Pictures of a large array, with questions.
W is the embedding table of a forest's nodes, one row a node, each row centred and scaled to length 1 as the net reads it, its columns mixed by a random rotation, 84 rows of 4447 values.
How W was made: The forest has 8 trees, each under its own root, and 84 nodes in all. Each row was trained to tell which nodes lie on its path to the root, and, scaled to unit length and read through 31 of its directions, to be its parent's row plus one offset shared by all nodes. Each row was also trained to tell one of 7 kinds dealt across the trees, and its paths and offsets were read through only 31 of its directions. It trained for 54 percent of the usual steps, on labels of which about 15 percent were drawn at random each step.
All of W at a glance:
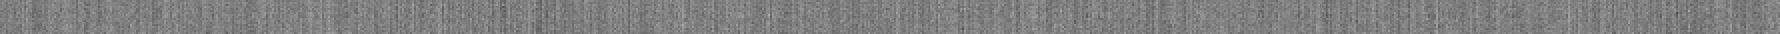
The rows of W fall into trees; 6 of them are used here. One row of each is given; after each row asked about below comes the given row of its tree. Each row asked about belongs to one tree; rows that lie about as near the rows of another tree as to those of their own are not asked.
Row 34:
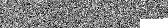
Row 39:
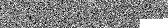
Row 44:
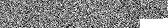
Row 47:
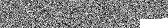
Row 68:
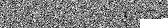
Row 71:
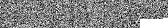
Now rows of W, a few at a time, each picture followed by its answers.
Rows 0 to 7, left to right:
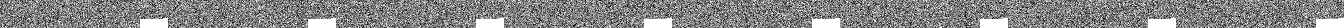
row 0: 71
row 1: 71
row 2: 47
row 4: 34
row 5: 68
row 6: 39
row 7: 47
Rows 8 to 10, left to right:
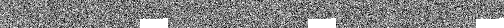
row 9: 44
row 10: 47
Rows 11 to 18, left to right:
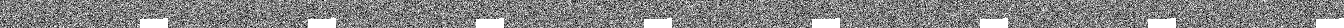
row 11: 68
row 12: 39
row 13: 34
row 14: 71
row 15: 71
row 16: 34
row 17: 47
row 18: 71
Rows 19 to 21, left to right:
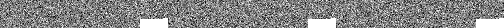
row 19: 71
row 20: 44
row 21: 34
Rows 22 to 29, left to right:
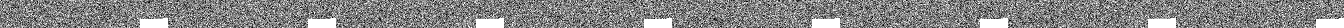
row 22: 47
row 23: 44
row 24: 47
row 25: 71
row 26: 44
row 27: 44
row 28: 47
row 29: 71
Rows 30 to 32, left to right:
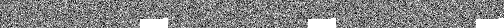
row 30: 71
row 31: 34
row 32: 44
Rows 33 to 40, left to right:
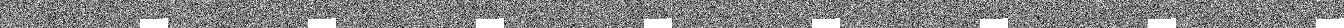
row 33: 34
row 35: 44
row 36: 44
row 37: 71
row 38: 34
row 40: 34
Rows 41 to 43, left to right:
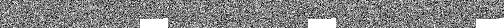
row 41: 71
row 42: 71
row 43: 71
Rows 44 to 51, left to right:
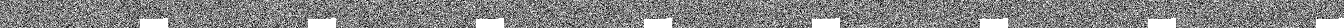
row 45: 44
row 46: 34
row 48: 47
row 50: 34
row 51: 39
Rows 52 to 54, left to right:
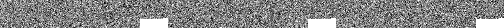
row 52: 47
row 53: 47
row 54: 34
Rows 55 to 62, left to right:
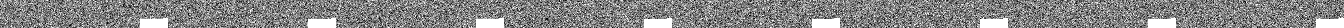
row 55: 47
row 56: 34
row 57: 47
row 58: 44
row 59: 34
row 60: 68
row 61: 44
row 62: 44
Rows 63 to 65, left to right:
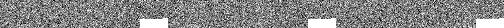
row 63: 44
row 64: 71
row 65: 47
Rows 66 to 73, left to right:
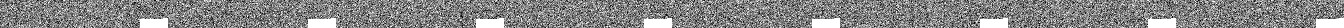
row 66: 44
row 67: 39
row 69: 68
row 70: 71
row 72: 68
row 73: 34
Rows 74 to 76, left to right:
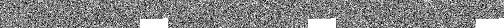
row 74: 39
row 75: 47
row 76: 39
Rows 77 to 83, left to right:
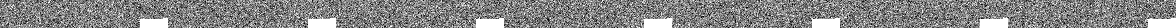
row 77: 44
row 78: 47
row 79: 68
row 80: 47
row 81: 34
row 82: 39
